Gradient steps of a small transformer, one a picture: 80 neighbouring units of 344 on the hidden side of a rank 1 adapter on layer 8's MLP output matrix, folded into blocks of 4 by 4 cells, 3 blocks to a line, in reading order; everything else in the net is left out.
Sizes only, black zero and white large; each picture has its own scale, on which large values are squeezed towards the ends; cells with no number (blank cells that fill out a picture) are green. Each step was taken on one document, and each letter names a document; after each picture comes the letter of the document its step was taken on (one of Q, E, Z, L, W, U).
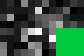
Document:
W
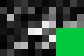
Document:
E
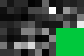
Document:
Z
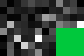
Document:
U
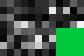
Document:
Z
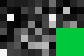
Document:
W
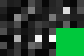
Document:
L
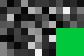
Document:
E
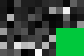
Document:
Z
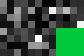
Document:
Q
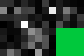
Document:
Q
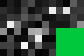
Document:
U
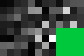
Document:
W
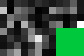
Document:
Q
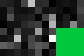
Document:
W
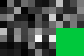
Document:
L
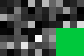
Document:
L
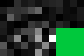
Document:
W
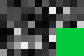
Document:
Z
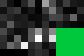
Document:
L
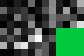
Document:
U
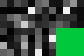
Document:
Z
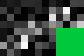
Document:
E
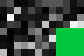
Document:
E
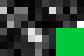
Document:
Q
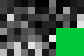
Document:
Z
